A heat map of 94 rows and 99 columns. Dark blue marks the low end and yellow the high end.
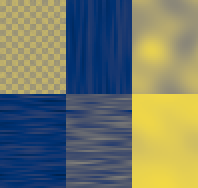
It is made of 2 by 3 panels. Panel 1,1: high, checkered. Panel 1,2: very low, streaked downward, faint in contrast. Panel 1,3: high, smooth. Panel 2,1: very low, streaked across, faint in contrast. Panel 2,2: low, streaked across. Panel 2,3: very high, smooth, faint in contrast.
